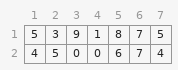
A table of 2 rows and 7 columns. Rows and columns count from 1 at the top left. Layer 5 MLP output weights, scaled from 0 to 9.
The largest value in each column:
5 5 9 1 8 7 5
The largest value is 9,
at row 1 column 3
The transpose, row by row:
5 4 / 3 5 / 9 0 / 1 0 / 8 6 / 7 7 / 5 4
